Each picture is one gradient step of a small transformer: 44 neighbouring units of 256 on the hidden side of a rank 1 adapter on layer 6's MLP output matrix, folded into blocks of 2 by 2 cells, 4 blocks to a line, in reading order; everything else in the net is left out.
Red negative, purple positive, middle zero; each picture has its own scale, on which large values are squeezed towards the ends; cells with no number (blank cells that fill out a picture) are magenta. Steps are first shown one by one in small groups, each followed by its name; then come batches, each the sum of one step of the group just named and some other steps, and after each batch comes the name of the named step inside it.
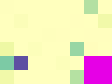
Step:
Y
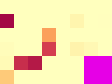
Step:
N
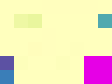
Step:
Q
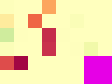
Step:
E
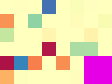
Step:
N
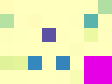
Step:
Y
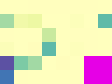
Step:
Q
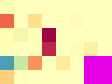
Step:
N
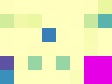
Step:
Q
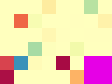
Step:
Y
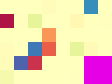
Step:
N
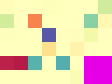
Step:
Y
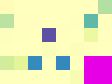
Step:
Y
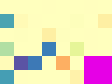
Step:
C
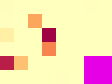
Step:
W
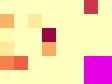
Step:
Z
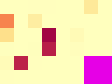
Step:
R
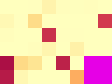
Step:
R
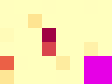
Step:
W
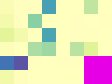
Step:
R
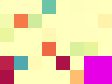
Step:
R
